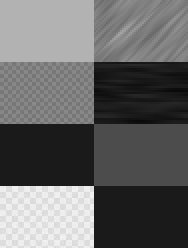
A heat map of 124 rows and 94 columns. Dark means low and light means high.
It is made of 4 by 2 panels. Panel 1,1: high, flat. Panel 1,2: middling, slanting up to the right, faint in contrast. Panel 2,1: middling, checkered, faint in contrast. Panel 2,2: very low, streaked across, faint in contrast. Panel 3,1: very low, flat. Panel 3,2: low, flat. Panel 4,1: very high, checkered, faint in contrast. Panel 4,2: very low, flat.
